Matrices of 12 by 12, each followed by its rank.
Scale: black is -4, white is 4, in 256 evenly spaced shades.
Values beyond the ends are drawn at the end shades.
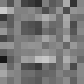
two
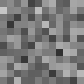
full rank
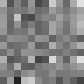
two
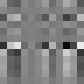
one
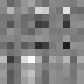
two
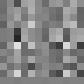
two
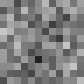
full rank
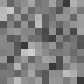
full rank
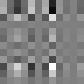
one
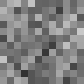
full rank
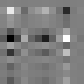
one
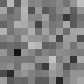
full rank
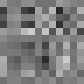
two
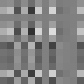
one
